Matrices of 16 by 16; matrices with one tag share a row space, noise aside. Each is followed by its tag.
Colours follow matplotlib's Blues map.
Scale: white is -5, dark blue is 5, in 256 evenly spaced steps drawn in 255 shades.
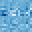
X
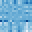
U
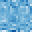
X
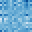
U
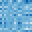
U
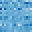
U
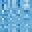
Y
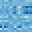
U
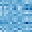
U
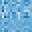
Y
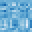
X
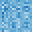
Y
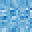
X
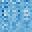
Y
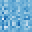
Y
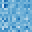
Y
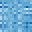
U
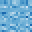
X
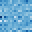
U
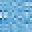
U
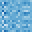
Y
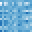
U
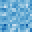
X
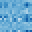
U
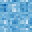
X
